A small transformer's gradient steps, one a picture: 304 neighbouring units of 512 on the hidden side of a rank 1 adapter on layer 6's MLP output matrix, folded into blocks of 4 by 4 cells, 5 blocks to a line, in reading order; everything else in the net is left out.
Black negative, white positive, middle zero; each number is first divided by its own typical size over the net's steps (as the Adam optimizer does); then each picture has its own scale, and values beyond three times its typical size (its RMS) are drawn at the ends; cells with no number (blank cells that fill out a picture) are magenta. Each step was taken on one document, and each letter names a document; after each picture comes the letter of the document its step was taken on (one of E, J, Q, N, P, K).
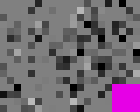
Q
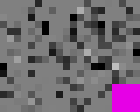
Q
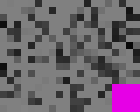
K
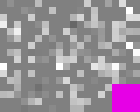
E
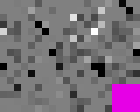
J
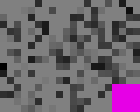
Q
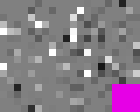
J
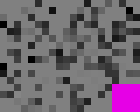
Q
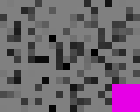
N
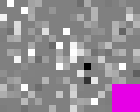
N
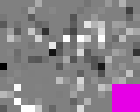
Q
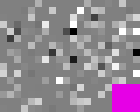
K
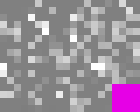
J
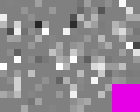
E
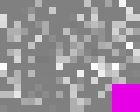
E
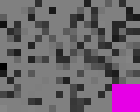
K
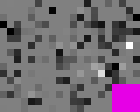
E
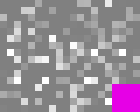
N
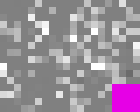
J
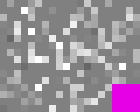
N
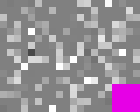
N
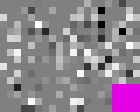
K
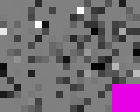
J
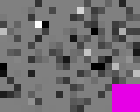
J
